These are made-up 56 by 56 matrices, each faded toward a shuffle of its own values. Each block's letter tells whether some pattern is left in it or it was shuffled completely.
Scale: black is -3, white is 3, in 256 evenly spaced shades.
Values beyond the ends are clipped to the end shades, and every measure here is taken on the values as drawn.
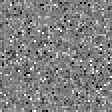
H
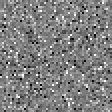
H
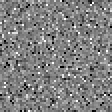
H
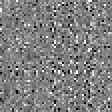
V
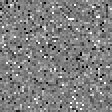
H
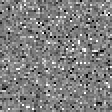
H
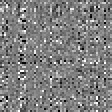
V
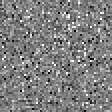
H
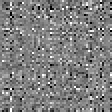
V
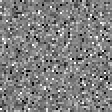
H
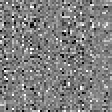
V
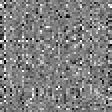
V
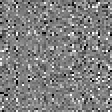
V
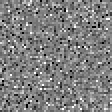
H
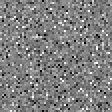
H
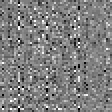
V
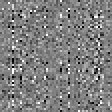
V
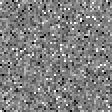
H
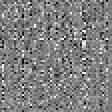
V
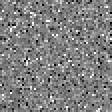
H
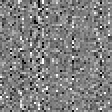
V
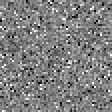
H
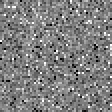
H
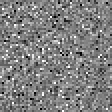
H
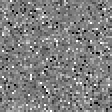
H
